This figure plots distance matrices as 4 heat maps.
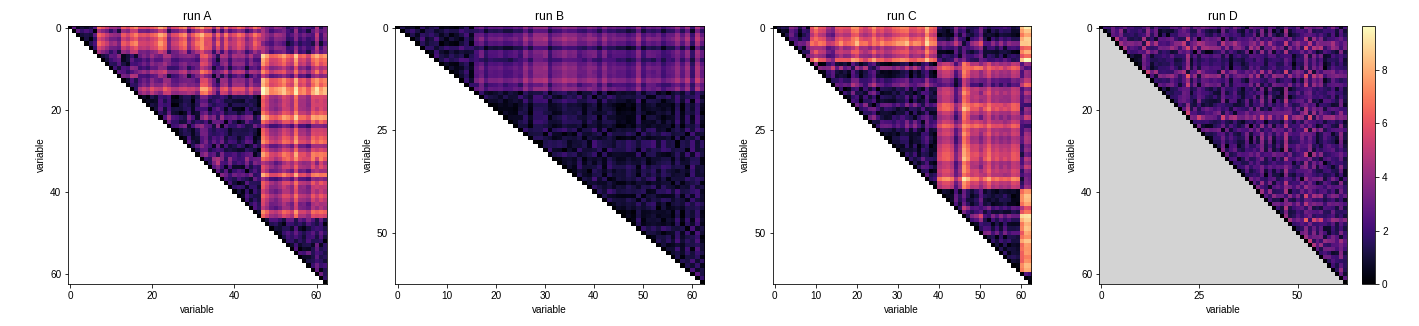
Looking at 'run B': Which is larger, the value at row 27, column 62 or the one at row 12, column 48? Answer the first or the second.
the second
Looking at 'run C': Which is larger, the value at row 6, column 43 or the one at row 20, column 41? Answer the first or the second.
the second
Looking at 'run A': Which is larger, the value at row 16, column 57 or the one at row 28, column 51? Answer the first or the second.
the first
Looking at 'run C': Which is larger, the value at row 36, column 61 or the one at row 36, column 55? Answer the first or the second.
the second
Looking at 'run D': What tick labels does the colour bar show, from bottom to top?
0, 2, 4, 6, 8
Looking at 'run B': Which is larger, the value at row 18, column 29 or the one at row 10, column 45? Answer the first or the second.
the second
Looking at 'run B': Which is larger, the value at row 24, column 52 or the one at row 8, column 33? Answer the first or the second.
the second
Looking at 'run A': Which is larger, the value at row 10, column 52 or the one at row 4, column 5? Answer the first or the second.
the first
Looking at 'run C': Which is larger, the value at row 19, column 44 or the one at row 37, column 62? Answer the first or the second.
the first
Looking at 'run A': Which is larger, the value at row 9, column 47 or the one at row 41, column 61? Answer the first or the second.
the first
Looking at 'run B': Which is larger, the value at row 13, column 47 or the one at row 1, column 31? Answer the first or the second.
the first
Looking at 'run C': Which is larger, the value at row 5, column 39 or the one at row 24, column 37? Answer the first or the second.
the first
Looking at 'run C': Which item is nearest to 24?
19
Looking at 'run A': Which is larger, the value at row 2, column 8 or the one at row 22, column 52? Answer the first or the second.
the second
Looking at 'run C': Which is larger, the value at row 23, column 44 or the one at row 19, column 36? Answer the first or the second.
the first
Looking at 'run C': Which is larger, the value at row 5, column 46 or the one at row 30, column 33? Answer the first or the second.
the first
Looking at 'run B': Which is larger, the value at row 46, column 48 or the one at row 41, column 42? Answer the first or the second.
the second
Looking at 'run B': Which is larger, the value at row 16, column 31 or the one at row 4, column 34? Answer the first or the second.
the second
